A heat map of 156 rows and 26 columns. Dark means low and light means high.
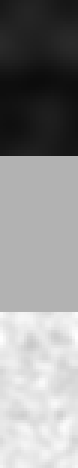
The table splits into 3 rows of 1 panel. Panel 1,1: very low, smooth, faint in contrast. Panel 2,1: high, flat. Panel 3,1: very high, blotchy, faint in contrast.
